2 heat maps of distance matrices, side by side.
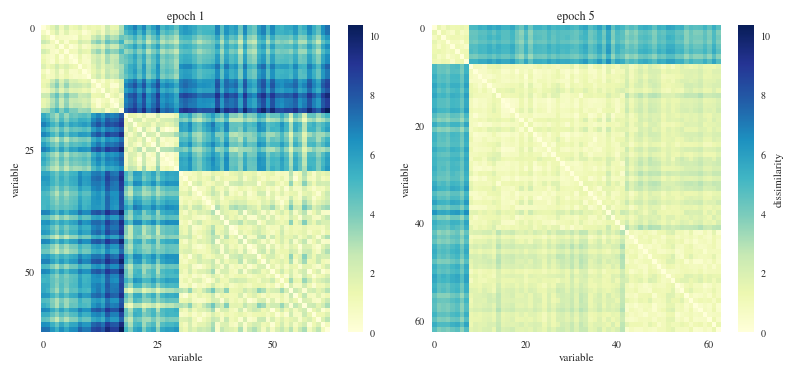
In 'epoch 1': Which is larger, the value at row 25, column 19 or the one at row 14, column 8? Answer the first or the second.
the second
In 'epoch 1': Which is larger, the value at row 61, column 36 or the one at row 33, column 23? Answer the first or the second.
the second
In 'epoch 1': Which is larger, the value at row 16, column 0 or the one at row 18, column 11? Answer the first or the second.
the second
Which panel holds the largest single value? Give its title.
epoch 1
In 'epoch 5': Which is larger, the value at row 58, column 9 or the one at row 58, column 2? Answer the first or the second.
the second
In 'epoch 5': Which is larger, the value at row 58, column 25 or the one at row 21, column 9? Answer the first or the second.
the first
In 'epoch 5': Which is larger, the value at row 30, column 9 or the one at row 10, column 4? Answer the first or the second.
the second
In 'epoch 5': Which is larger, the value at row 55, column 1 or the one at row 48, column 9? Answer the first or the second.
the first
